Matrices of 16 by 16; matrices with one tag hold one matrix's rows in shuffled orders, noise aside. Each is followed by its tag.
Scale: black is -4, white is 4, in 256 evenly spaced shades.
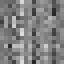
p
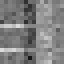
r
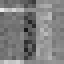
r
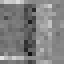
r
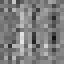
p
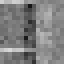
r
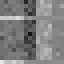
r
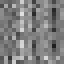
p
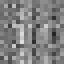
p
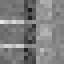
r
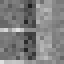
r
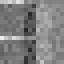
r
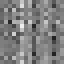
p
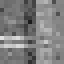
r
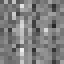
p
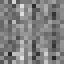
p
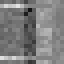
r
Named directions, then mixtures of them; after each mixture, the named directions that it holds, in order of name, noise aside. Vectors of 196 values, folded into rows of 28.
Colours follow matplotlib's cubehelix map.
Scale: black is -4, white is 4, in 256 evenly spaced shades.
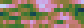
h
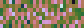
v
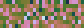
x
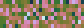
x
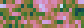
h, v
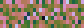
x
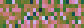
x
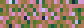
v, x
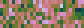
h, v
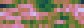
h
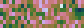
h, v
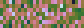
v
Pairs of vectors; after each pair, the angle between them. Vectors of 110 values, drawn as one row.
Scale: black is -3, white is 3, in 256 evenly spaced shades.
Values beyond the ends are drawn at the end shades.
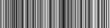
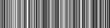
nearly opposite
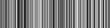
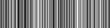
nearly parallel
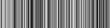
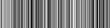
nearly parallel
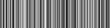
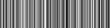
nearly parallel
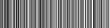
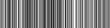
orthogonal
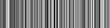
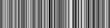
orthogonal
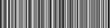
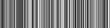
partly opposed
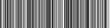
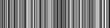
partly opposed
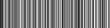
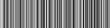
nearly opposite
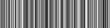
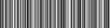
orthogonal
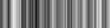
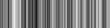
nearly parallel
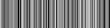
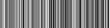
partly opposed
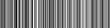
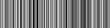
nearly opposite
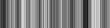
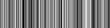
partly opposed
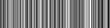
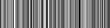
partly aligned
